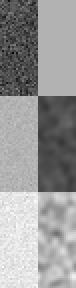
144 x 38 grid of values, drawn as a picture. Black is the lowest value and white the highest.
It is made of 3 by 2 panels. Panel 1,1: low, fine-grained. Panel 1,2: high, flat. Panel 2,1: high, fine-grained, faint in contrast. Panel 2,2: low, blotchy, faint in contrast. Panel 3,1: very high, fine-grained, faint in contrast. Panel 3,2: high, blotchy.
